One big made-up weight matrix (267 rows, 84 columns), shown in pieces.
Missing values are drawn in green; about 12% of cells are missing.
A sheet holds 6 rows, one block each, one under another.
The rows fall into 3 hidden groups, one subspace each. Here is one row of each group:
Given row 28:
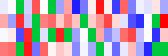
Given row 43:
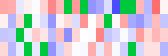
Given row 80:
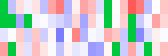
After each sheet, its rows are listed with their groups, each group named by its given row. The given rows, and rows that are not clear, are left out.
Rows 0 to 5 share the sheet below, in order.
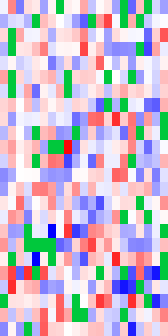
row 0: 80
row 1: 28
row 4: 28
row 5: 80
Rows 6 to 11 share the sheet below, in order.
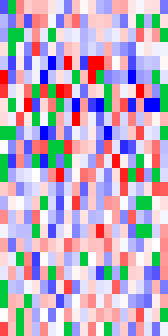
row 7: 28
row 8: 28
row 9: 80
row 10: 28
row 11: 28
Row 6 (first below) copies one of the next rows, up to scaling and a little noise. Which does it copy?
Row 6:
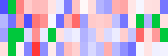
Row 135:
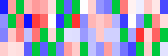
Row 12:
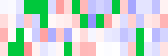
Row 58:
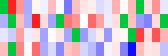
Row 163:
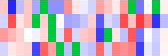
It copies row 135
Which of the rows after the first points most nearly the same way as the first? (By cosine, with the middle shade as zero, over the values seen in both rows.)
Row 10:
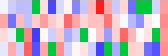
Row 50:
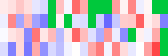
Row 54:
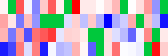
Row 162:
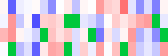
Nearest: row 162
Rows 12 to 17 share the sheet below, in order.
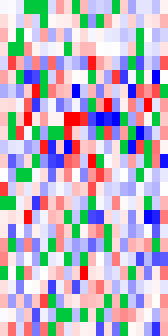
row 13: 80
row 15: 28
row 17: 28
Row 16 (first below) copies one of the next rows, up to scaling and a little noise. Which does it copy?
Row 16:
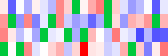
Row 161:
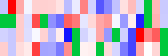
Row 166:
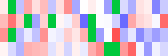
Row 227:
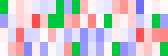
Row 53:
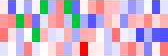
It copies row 53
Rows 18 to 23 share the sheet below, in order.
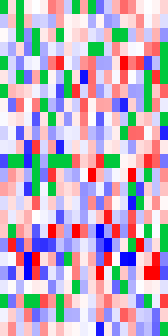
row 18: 28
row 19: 80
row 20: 28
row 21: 80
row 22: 28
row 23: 28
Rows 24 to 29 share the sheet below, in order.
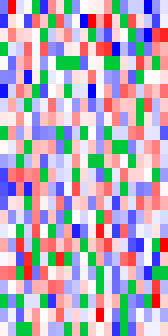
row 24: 80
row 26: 28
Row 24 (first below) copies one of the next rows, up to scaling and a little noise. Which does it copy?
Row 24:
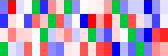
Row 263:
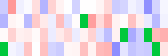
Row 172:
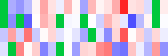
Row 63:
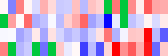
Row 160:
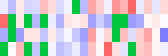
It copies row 263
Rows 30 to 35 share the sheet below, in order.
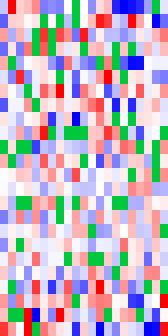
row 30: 80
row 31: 80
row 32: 28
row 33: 28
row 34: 28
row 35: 28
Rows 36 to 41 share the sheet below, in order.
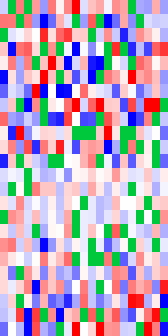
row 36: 28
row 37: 28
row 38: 80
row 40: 28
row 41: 28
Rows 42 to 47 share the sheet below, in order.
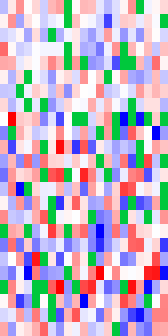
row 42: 80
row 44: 80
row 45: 80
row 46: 28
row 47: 80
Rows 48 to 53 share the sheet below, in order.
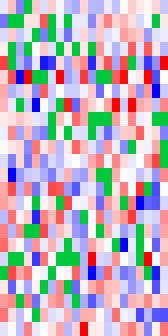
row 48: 28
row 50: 28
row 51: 43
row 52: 28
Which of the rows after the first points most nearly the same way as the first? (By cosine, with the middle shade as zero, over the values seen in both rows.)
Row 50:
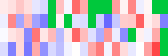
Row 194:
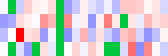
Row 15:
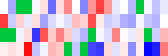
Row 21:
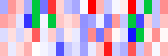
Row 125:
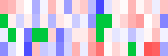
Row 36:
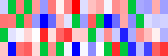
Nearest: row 125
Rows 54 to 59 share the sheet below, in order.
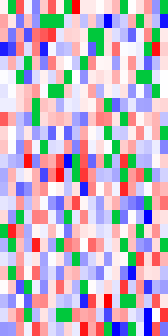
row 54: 28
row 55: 80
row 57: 80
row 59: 80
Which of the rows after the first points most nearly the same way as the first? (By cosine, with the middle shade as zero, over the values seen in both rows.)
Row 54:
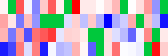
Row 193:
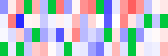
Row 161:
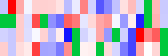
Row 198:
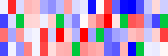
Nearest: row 193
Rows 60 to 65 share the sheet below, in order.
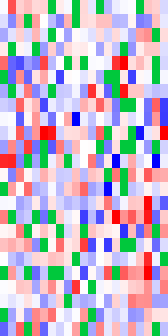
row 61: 80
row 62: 28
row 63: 80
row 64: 80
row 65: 28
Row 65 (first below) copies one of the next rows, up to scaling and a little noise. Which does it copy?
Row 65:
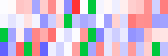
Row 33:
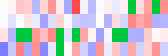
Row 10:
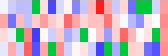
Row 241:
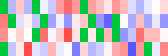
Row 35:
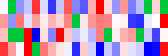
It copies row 33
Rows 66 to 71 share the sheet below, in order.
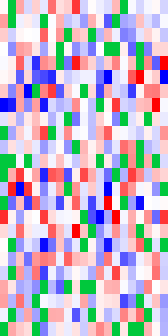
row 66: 28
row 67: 28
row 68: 28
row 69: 80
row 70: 28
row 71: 80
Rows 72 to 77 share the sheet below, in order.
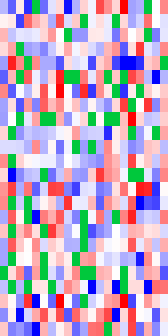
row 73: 80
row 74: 80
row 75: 43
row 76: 28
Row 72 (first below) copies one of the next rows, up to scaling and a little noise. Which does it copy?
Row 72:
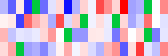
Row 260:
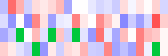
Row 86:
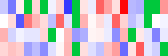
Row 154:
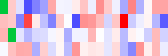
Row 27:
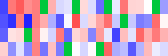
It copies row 86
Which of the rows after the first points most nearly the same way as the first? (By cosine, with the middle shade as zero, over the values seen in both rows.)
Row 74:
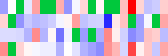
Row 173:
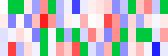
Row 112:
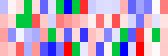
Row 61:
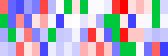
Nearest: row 112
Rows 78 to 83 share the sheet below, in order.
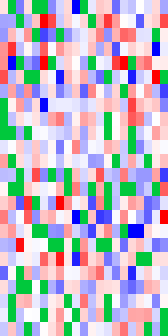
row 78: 28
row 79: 80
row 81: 28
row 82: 80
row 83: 80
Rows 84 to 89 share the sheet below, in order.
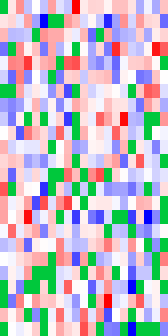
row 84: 28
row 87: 28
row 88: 80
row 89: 80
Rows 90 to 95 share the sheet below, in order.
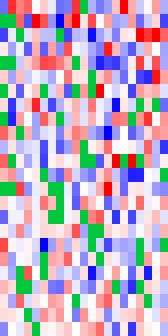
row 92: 80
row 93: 80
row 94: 28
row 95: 80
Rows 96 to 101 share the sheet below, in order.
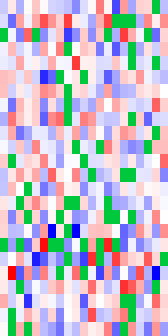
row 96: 28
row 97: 28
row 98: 80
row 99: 28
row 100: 28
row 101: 80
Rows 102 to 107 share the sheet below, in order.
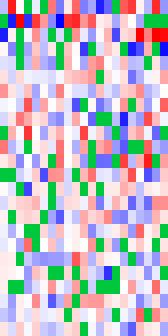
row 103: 28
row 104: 80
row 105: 80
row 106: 80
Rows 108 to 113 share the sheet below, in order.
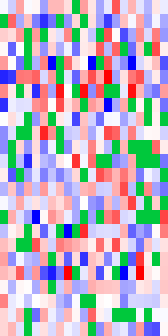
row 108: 28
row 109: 80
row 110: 28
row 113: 28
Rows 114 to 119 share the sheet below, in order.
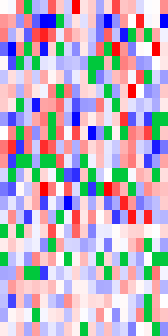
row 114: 28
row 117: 28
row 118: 28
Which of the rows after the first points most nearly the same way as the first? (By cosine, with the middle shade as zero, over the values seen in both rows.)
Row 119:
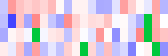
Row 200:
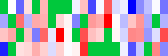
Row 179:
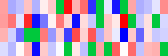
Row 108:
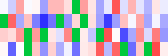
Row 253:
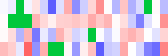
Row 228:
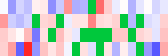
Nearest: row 200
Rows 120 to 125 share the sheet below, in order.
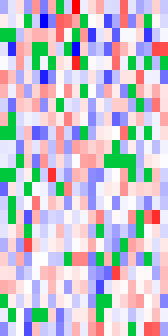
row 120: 28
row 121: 28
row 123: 28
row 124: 80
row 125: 28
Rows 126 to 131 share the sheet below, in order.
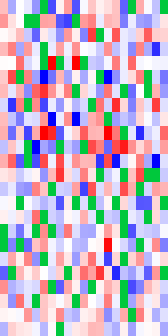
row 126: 28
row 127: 28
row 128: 28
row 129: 80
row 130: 80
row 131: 80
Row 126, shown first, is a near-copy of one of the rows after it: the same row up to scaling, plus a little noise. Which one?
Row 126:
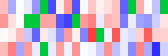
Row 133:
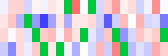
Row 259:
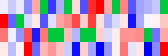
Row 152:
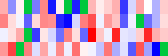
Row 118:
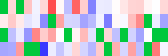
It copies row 152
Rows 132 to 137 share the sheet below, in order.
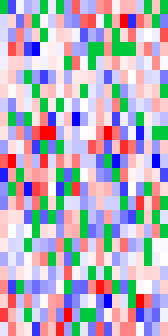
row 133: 28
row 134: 28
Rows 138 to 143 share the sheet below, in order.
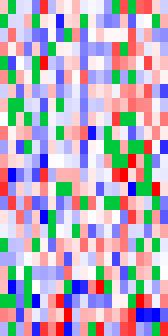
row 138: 80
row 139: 80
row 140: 80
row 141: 80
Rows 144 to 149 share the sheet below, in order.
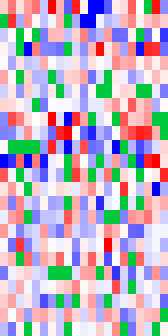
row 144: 28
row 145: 80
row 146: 28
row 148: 80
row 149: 28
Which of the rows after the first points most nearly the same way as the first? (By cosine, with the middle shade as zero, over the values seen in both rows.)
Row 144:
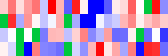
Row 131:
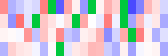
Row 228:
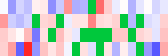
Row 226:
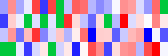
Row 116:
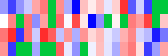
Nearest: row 226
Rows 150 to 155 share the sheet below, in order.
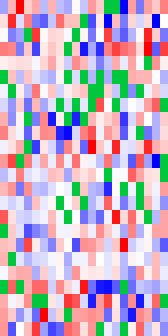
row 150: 80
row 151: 28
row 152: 28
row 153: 80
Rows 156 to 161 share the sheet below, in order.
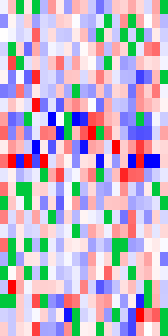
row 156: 28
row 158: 28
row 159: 80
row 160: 80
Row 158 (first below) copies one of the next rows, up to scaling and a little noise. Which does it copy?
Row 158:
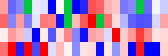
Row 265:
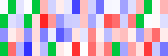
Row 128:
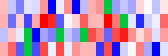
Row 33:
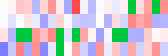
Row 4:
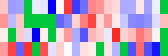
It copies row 4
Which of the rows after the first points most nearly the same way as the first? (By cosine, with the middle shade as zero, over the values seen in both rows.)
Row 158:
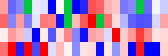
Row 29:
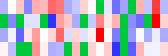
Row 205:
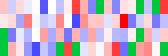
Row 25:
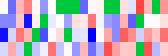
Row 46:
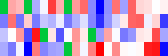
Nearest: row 25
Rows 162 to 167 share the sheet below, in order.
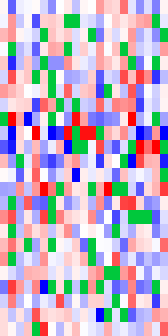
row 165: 28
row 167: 80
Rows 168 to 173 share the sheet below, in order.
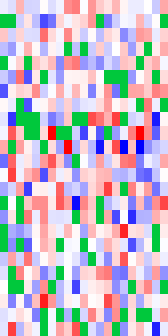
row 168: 28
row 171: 80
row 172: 80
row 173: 28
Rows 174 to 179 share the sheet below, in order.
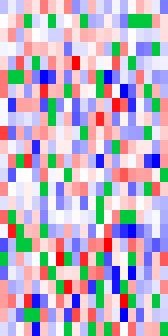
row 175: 28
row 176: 28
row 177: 80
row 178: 80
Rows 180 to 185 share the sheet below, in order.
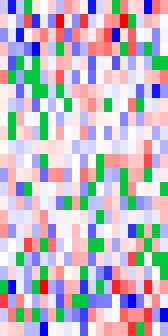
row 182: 80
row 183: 80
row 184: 80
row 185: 80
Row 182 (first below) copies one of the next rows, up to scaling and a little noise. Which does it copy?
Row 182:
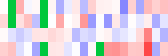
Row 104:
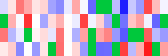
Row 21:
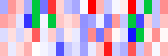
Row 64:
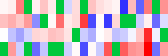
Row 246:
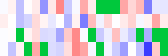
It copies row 64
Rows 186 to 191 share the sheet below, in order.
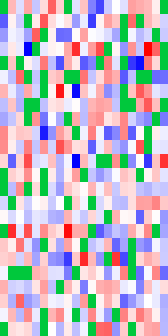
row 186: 28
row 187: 80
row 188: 28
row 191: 80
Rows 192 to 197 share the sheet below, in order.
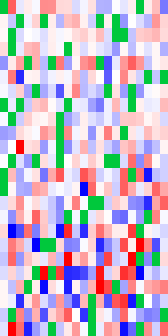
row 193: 80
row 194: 28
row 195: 80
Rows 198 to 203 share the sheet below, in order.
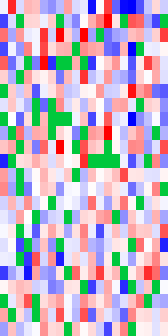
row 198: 80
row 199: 80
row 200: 80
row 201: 80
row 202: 28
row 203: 80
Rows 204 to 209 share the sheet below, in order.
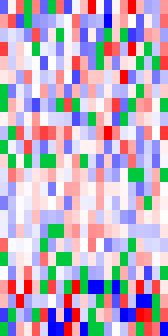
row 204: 80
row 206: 28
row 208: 28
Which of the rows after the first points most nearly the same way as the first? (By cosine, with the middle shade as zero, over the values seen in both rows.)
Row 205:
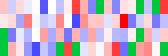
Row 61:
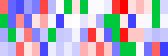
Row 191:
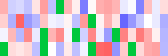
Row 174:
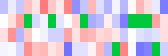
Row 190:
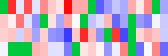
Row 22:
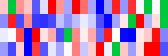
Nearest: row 22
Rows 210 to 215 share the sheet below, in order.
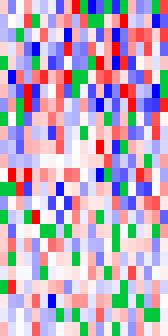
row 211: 28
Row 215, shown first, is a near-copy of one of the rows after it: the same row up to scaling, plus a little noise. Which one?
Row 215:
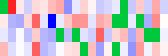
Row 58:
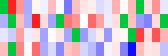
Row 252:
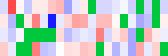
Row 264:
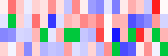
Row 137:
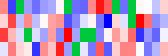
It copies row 252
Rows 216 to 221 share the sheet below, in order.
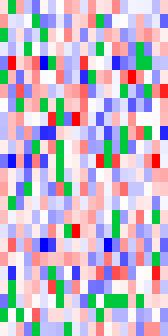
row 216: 28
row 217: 80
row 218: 28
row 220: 28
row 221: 28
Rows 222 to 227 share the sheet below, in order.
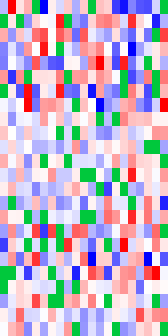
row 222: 80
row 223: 28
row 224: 80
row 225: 80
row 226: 28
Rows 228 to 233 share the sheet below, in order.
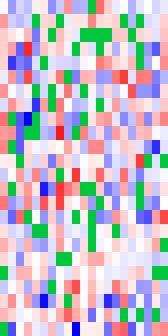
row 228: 28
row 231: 28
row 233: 28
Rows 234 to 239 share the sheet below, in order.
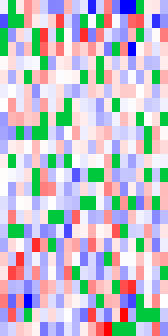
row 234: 80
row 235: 28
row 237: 28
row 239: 80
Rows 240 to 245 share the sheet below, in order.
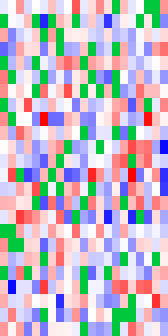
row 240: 28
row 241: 28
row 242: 80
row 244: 28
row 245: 80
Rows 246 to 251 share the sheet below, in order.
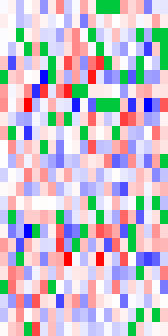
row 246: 80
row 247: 28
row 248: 80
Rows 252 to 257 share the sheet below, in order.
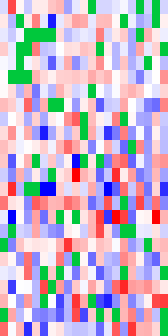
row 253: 28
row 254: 28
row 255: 28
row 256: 28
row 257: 80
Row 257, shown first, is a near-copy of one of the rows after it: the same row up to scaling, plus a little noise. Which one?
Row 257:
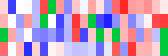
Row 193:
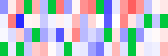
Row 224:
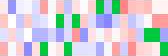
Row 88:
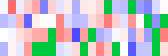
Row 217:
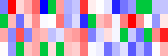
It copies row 224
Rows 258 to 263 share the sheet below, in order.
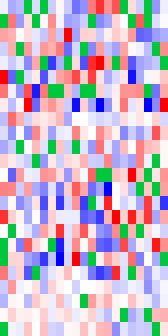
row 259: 28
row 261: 80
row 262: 80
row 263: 80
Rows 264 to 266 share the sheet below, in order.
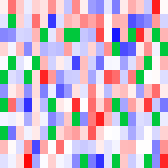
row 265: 28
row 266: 28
